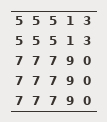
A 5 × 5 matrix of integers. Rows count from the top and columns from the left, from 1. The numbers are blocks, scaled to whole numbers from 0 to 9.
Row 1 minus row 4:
-2 -2 -2 -8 3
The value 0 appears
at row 3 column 5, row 4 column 5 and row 5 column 5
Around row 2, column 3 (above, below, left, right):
5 7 5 1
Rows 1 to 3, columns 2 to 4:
5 5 1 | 5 5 1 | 7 7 9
